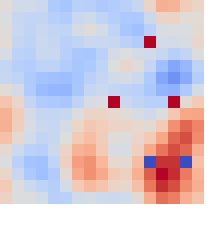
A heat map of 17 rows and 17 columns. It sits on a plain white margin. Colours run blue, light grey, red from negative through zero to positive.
The top left is the calmest part. Five lone cells stand out: three far higher and two far lower than their neighbours. The halves do not mirror each other. The ninth with the highest average is the bottom right.
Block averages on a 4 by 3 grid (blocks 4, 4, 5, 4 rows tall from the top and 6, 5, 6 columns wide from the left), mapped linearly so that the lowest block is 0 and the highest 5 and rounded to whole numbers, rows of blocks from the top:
112 | 010 | 234 | 135
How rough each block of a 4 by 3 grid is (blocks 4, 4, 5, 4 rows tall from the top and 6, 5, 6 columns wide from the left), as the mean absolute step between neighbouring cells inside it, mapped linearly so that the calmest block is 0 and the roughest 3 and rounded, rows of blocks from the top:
001
001
011
113
